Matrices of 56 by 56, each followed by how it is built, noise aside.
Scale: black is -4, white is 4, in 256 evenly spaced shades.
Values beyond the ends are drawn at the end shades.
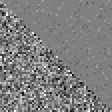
lower triangular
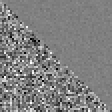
lower triangular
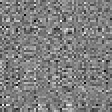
low rank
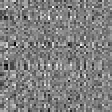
low rank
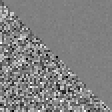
lower triangular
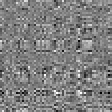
low rank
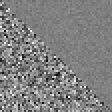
lower triangular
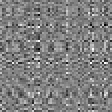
low rank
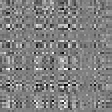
low rank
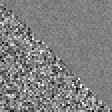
lower triangular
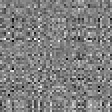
low rank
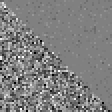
lower triangular
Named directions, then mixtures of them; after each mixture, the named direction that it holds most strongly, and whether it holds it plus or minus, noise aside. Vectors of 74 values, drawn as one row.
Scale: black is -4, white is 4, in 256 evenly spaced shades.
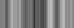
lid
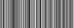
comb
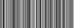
comb, plus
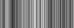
lid, minus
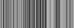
lid, plus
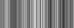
lid, minus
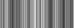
lid, minus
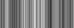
lid, minus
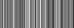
comb, minus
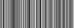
comb, plus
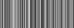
comb, minus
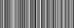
comb, minus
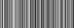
comb, minus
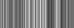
lid, minus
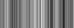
lid, minus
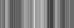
lid, minus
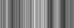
lid, minus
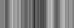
lid, plus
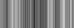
lid, plus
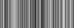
comb, minus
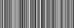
comb, minus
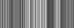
lid, minus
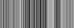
lid, plus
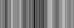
lid, plus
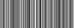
comb, plus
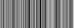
comb, plus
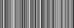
comb, minus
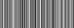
comb, minus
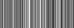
comb, minus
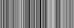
comb, plus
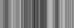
lid, plus
